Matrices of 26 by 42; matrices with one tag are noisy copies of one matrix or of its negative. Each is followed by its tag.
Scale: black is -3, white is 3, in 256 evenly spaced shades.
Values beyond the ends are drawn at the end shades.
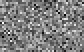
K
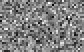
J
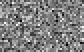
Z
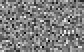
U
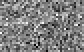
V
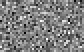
U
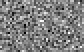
U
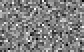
Z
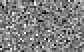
U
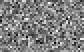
J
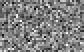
Z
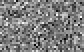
V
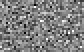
U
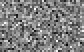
Z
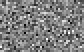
U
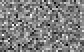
Z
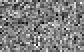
V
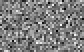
J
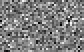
J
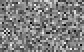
K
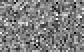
V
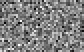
Z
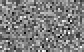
U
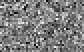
V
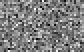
Z
